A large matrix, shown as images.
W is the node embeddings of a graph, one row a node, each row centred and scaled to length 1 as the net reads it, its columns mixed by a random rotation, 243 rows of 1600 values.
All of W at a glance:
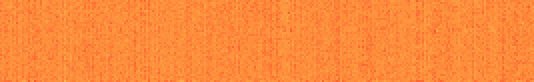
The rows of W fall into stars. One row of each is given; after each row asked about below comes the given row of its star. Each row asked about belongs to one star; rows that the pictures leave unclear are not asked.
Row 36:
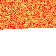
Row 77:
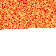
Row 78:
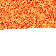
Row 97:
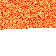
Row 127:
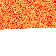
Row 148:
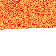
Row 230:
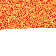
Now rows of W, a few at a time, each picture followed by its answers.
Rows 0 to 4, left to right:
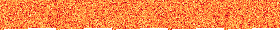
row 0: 127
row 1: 77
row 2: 127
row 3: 127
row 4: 230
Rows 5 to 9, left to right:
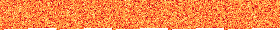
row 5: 97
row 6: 77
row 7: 36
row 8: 230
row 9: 36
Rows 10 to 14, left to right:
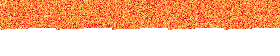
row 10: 148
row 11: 36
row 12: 230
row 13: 78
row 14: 148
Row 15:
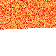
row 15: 36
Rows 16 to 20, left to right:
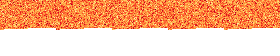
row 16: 127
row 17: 97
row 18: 78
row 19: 97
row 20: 97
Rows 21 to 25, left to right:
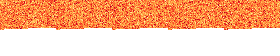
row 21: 127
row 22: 97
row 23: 36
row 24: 97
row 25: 230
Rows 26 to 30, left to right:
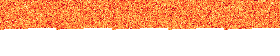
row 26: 127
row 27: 77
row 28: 77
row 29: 148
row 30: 78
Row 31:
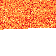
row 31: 78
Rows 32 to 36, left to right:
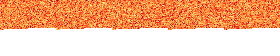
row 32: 36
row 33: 78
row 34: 78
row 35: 97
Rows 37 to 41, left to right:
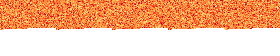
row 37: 78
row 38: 36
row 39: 127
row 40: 127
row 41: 148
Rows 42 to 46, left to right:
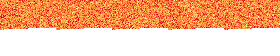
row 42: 230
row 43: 97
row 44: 127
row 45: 97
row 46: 230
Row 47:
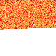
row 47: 78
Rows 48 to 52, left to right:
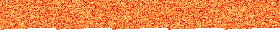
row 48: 230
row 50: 97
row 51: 77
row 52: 78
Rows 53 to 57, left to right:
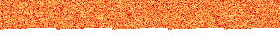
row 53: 36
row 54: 97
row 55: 127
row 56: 127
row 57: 78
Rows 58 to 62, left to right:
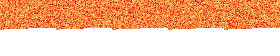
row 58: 230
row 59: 77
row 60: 148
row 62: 36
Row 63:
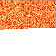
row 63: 78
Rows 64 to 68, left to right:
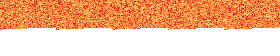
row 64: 230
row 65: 36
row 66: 148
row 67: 78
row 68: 148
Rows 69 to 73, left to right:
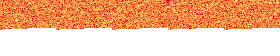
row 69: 77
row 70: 97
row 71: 127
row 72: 78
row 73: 36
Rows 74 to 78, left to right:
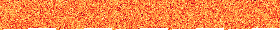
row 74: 78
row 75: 148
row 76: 148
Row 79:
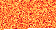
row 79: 78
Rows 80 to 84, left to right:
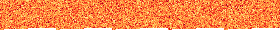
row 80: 230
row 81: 148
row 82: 127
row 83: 230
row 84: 77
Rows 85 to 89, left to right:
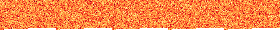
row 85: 230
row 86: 77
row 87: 77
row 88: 36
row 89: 148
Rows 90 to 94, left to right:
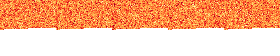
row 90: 230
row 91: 77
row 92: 77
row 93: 127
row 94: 77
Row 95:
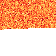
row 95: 77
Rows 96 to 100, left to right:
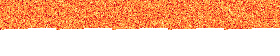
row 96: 127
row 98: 77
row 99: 230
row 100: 78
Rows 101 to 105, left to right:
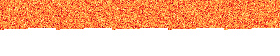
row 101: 36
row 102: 97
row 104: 36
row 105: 77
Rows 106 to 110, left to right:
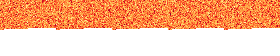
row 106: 127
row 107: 97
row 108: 148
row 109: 97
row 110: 127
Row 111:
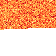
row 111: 78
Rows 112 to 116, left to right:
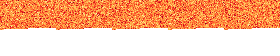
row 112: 77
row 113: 127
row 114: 127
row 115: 148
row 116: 36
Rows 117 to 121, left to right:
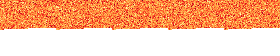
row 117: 127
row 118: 78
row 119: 77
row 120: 97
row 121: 230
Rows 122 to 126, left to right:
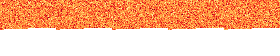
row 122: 77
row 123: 97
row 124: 36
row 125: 127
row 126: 77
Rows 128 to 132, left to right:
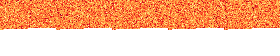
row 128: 78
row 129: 97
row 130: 36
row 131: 127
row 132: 36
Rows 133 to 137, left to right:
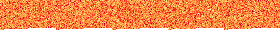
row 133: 230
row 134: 36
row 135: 148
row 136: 148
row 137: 230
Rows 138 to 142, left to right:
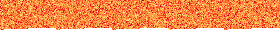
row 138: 148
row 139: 148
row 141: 78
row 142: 97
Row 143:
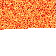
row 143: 77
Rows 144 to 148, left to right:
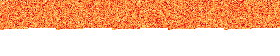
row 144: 230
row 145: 36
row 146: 78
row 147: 230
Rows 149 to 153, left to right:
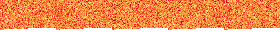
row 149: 97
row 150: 97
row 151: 77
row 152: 127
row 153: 97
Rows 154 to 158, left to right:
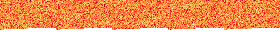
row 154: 127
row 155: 77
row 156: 36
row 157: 36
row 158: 78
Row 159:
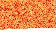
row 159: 148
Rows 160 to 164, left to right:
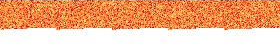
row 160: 78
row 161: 230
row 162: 97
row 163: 78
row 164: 77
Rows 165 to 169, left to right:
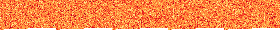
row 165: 36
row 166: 230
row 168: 78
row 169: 127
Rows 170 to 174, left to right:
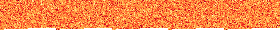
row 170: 127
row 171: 127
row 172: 78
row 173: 148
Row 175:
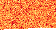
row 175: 127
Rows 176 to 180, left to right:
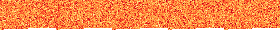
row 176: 78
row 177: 77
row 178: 127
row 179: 127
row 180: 36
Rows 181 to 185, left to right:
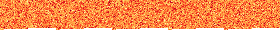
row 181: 148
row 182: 78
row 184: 148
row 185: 77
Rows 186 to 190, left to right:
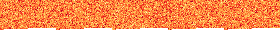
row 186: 230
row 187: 97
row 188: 78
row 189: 36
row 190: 230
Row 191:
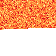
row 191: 77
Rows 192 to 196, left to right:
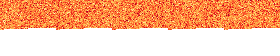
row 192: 78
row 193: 77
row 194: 127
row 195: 97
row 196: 97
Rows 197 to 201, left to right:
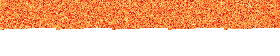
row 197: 148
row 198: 127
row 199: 97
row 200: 36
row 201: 127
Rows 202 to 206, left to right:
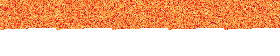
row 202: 148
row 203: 148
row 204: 230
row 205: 78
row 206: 230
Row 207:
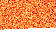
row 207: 97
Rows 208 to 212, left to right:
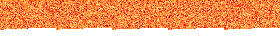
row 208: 148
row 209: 127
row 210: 230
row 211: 230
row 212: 77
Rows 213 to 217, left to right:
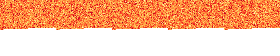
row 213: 36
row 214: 148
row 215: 127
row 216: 230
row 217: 148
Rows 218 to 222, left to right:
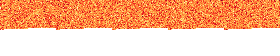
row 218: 127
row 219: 77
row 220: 78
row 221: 78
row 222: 36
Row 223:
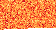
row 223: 36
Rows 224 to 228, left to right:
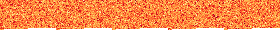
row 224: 77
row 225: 77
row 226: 78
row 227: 127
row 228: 148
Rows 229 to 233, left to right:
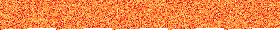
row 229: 127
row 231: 78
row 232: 78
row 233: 230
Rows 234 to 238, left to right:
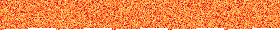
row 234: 77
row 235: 78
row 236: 36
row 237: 127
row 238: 148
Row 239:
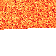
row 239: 97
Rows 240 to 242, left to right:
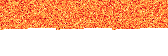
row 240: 78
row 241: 127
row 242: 36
